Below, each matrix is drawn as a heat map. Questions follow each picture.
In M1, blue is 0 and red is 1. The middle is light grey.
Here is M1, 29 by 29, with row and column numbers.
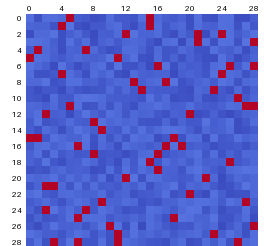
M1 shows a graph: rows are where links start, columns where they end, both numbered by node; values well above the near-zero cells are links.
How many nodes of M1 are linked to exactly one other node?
5
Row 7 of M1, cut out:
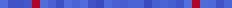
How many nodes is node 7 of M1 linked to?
2
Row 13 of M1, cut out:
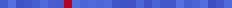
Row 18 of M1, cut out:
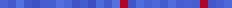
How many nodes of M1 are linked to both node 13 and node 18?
0
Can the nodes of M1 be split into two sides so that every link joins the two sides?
yes
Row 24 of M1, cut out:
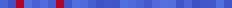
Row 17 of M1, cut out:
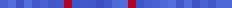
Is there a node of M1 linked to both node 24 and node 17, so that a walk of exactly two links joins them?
no
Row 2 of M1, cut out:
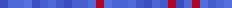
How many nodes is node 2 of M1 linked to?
3
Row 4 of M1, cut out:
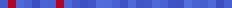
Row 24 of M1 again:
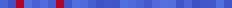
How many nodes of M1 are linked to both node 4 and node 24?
1
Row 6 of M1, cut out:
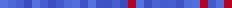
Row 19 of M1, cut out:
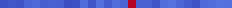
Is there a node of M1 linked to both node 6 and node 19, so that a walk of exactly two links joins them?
yes
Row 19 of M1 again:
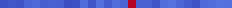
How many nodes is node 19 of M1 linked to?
1
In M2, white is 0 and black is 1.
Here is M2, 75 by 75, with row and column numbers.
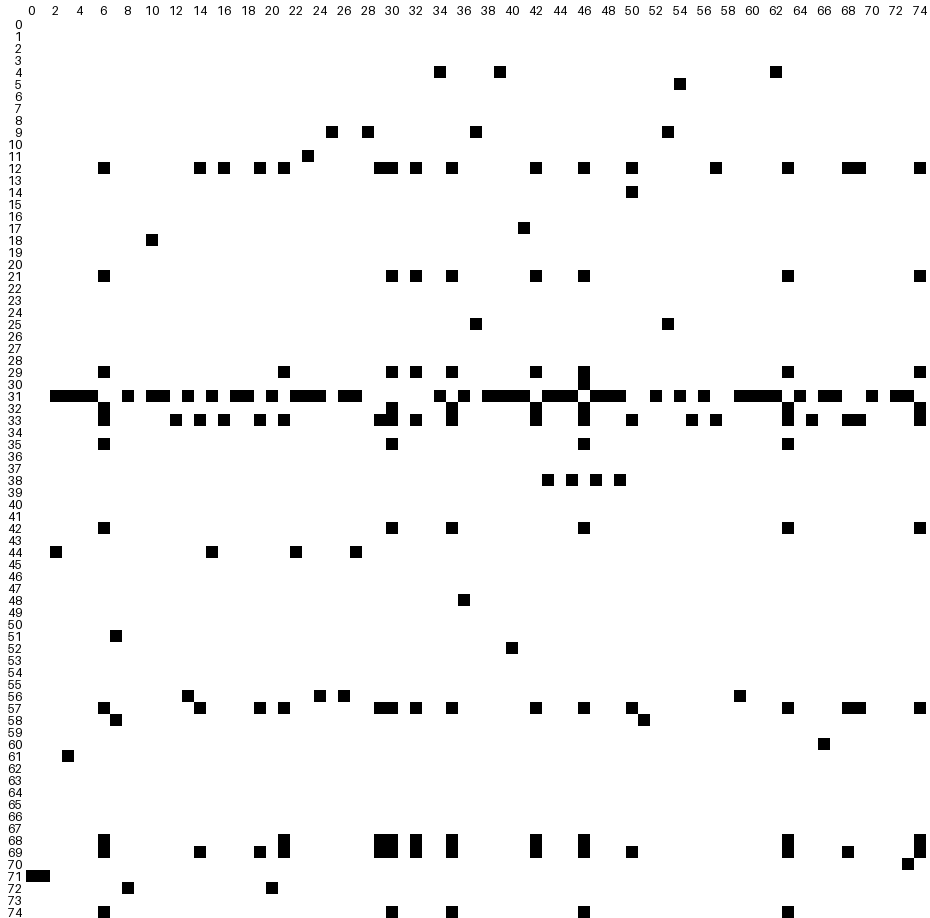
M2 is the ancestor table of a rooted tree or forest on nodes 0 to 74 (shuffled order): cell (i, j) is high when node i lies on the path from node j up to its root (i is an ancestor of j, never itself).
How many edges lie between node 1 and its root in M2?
1
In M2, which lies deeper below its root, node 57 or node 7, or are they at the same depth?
the same depth
